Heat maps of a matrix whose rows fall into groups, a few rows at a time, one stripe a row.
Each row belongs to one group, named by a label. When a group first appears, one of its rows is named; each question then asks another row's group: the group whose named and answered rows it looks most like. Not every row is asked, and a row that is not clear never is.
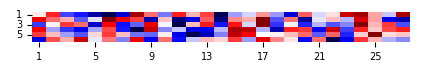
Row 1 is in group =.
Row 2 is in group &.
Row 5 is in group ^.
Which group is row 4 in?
^
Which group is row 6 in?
&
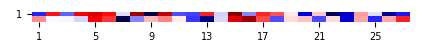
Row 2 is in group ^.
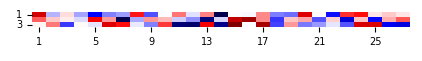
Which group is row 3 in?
&
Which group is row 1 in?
=
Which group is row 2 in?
^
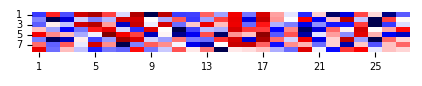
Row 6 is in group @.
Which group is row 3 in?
&
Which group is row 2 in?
@
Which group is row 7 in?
^
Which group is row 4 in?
^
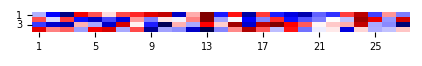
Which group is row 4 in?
^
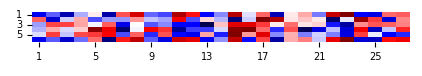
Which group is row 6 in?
@
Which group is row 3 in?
^
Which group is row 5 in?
&
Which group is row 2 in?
=
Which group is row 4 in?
^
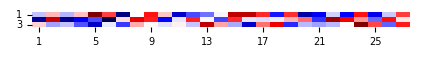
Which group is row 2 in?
@
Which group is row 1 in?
^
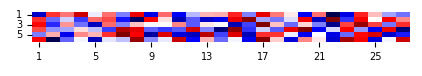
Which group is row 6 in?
=
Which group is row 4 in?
@
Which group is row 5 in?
&
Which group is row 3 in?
=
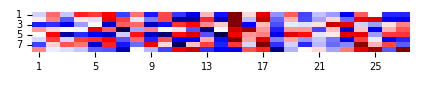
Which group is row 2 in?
&
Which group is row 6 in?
&
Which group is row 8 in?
=
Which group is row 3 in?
@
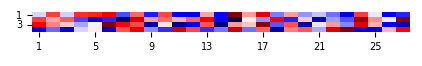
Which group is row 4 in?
@
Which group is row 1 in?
&
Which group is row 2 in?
=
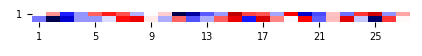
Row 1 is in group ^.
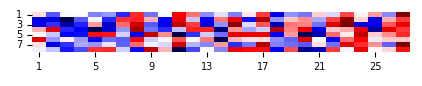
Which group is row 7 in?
=
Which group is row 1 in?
=
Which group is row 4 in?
@
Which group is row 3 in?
@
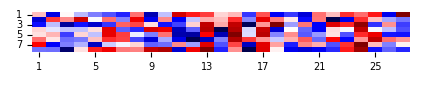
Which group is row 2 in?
&
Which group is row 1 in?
=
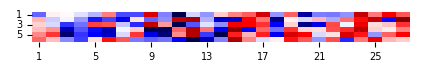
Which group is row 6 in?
^
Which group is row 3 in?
^
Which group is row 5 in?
@
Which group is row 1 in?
^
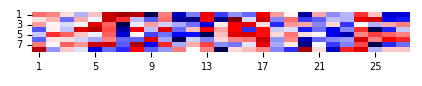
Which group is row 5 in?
^
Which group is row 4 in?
&
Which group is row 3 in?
^
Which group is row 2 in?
&
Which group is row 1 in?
&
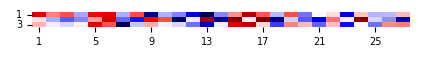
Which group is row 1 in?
^
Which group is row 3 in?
^
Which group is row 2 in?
&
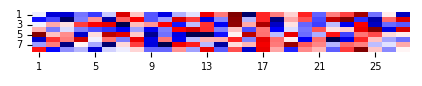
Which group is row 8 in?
=
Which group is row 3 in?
&
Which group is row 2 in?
@
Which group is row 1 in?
@
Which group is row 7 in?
@
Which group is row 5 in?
^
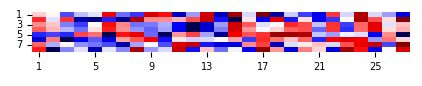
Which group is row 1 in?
&
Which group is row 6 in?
@
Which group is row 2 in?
=
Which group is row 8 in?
=
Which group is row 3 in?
^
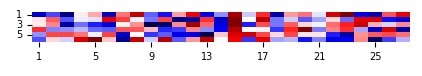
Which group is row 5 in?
^
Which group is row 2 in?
&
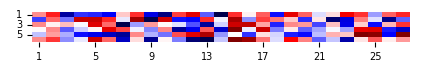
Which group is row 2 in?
&
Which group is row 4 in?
&
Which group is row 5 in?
=
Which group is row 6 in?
^
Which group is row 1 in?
@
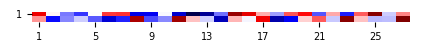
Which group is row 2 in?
=
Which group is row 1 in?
^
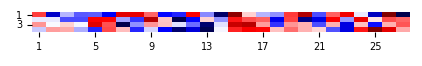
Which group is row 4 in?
^
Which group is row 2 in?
^
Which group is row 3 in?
^
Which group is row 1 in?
@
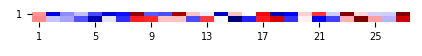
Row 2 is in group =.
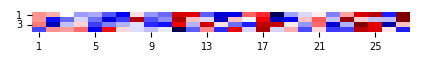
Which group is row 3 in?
=
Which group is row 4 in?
&
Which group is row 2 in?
=
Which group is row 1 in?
=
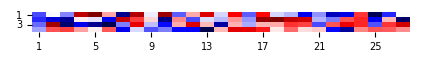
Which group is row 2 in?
@
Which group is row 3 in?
@
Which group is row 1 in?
&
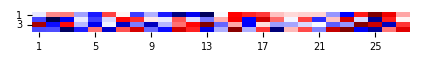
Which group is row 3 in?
=
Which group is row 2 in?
@
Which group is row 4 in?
@
